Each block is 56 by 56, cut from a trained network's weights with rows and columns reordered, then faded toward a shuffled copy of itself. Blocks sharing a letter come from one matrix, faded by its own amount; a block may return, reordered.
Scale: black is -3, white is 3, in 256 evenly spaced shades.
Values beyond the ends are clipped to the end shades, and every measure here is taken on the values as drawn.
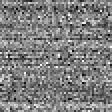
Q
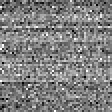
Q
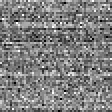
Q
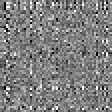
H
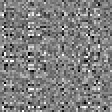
H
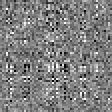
H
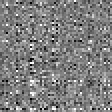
H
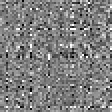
H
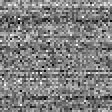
Q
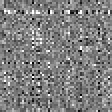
H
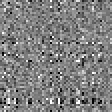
H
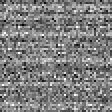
Q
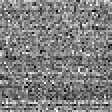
Q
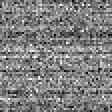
Q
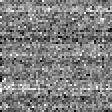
Q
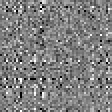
H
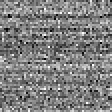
Q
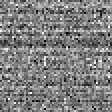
Q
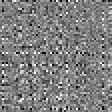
H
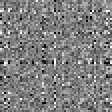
H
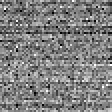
Q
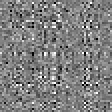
H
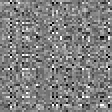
H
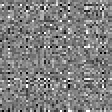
H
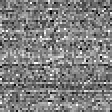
Q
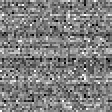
Q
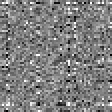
H
